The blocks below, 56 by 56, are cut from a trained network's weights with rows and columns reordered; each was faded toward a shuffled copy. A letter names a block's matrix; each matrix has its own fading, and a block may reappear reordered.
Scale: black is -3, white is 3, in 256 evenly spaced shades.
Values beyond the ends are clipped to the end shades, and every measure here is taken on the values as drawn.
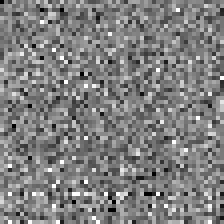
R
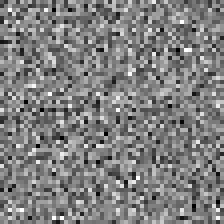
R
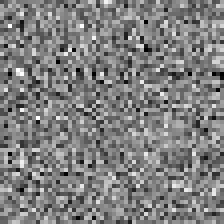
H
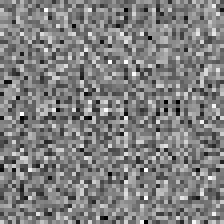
H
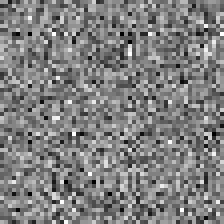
H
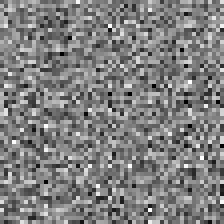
H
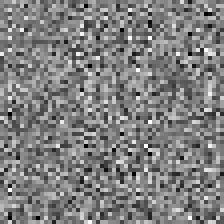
H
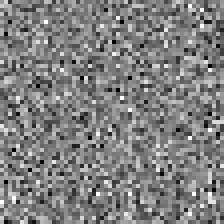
R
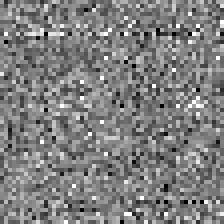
R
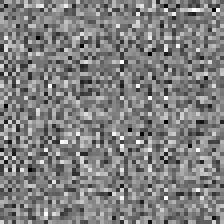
H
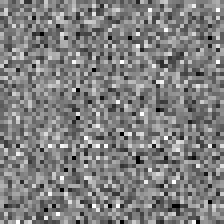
R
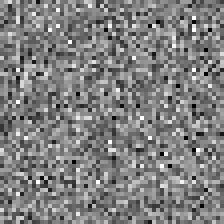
R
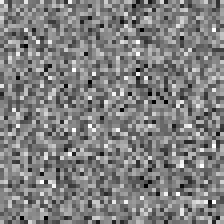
R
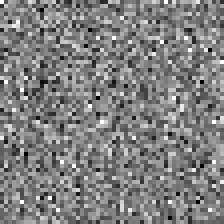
R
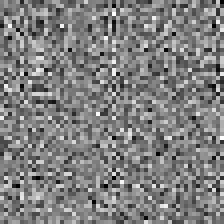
H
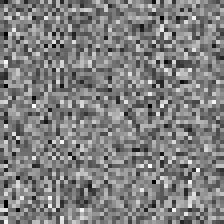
H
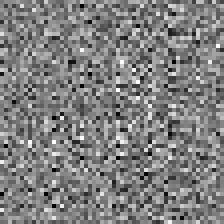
H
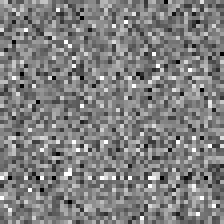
R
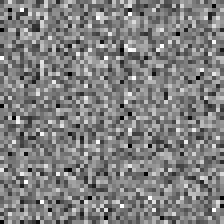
R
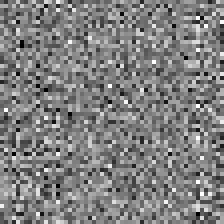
H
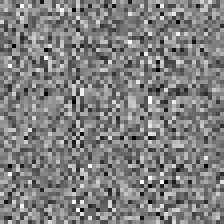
H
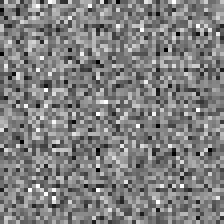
R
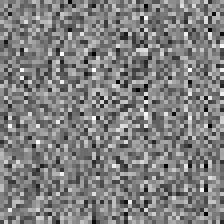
H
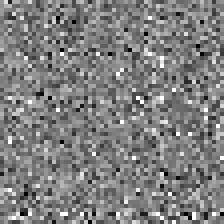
R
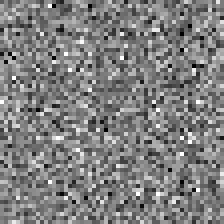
R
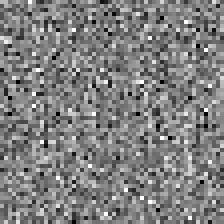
R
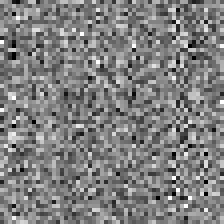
H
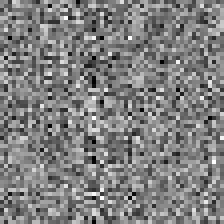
H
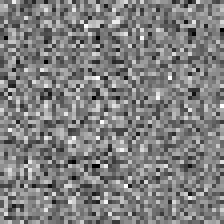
H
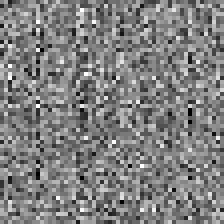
H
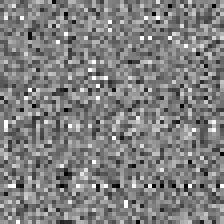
R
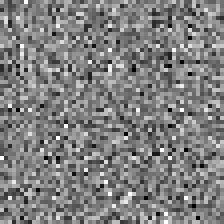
R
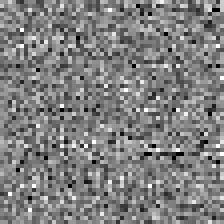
R
